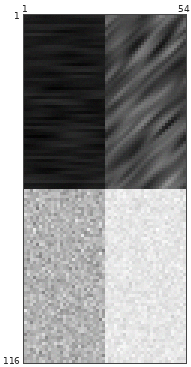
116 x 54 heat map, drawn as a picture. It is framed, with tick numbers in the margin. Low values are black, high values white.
The table splits into 2 rows of 2 panels. Panel 1,1: very low, streaked across, faint in contrast. Panel 1,2: low, slanting up to the right. Panel 2,1: high, fine-grained. Panel 2,2: very high, fine-grained, faint in contrast.
